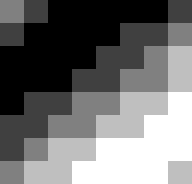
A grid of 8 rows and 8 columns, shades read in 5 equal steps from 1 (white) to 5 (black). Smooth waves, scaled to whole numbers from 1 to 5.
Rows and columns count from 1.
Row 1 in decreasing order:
5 5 5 5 5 4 4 3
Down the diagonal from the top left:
3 5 5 4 3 2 1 2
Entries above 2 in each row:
8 8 7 7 5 4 2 1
